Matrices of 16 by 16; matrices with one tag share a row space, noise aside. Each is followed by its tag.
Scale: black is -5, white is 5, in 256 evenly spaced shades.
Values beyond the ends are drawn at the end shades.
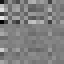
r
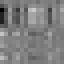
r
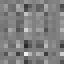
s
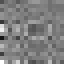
r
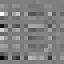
r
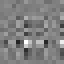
s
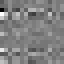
r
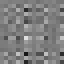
s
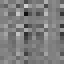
s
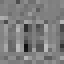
s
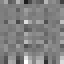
s
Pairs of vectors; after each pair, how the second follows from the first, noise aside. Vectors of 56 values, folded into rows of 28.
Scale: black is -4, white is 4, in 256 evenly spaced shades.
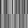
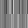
partly zeroed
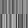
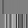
partly zeroed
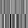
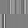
partly zeroed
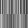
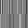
partly zeroed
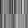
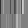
partly zeroed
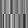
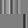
partly zeroed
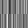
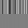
partly zeroed
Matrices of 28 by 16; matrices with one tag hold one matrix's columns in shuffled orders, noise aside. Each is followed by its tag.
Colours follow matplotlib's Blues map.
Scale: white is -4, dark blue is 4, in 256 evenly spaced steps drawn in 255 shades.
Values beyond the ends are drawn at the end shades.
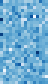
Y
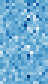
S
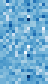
S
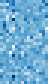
S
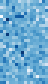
Y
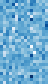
S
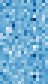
S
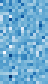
S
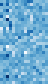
S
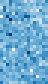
Y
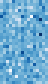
Y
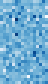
Y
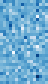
S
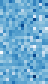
S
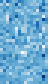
S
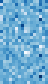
S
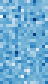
Y
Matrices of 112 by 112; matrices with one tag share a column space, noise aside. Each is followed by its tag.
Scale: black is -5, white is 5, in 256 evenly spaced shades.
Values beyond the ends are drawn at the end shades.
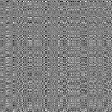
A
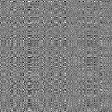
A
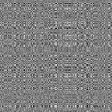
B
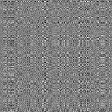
A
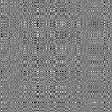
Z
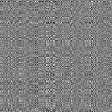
A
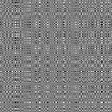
Z
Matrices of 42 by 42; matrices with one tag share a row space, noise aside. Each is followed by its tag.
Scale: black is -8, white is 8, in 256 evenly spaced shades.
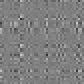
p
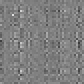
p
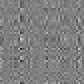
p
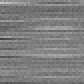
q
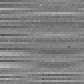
q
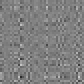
p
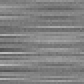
q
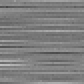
q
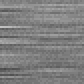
q
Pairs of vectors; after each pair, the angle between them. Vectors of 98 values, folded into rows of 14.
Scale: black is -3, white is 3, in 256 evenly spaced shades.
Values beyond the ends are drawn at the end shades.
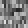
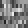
nearly opposite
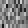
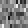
partly opposed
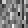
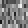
orthogonal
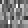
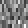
partly aligned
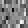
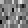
partly aligned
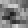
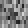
partly aligned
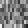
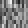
orthogonal
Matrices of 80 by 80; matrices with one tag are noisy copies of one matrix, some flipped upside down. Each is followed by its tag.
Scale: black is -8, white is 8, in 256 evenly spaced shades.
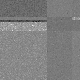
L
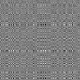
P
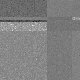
L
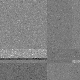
L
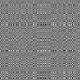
P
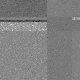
L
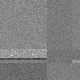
L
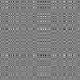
P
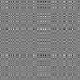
P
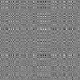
P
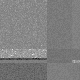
L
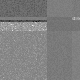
L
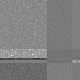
L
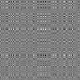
P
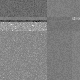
L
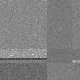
L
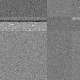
L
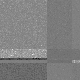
L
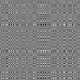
P
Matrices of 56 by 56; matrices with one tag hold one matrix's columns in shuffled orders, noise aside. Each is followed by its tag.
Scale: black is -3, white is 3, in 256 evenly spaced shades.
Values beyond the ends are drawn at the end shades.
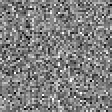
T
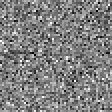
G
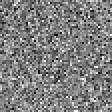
G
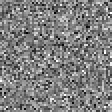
T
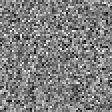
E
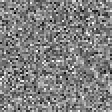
G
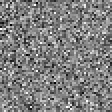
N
